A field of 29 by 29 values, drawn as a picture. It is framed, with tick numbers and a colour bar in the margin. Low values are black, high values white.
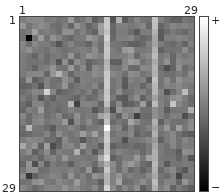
On average the colour sits 50% of the way up the scale. Columns 15 and 23 differ from the columns beside them. The values are skewed, with a long tail toward high values. There is no overall slope.
